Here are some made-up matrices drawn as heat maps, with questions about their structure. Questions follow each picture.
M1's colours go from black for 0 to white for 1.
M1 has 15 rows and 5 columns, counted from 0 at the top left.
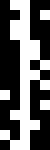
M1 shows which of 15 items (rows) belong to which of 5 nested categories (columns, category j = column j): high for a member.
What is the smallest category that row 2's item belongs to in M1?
1
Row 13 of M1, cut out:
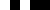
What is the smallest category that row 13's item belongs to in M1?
0
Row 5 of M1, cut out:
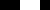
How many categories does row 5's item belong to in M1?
2
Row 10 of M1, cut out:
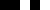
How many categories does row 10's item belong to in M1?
2
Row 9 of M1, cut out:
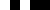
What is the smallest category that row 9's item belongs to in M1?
0
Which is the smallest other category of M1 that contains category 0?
2
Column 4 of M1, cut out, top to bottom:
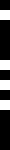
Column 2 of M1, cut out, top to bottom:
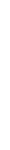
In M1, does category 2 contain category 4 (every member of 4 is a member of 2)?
yes
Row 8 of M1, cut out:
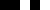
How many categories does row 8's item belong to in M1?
2
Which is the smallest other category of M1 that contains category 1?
2
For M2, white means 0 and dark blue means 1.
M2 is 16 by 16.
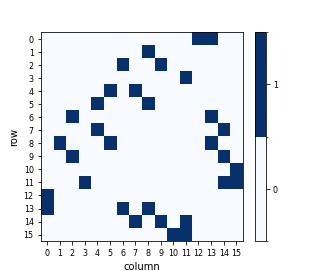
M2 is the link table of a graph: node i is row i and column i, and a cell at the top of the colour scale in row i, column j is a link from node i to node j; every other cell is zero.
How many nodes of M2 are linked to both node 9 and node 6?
1
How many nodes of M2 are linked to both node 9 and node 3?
0
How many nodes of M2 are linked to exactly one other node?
4
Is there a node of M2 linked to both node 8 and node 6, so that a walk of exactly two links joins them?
yes
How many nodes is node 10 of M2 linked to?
1
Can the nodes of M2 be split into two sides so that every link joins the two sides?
no
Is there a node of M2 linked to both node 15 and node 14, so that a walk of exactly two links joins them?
yes
